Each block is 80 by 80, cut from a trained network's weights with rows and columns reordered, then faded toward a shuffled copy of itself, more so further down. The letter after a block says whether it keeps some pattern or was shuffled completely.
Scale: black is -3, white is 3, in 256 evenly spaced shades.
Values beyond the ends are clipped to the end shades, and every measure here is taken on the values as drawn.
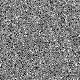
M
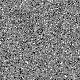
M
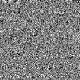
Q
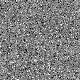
M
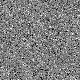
M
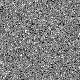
M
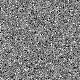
M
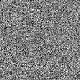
Q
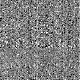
Q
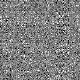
Q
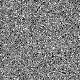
M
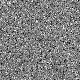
M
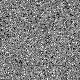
M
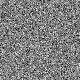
M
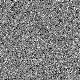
M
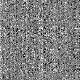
Q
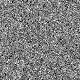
M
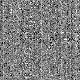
Q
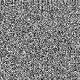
Q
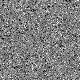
M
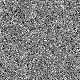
M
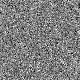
M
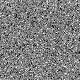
M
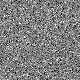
M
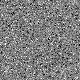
M
